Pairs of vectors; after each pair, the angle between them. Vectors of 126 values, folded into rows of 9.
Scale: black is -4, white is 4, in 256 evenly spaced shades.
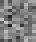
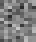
nearly parallel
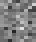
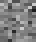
nearly parallel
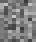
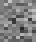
partly aligned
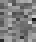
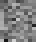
partly opposed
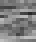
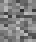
partly opposed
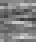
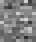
partly opposed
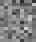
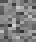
orthogonal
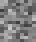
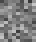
orthogonal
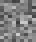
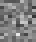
nearly parallel
